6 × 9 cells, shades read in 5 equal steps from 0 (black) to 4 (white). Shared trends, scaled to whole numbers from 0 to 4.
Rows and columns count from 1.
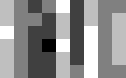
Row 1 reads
3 2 1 2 4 1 3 2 2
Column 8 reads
2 2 2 2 2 2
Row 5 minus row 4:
0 0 0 1 -1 0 0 0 0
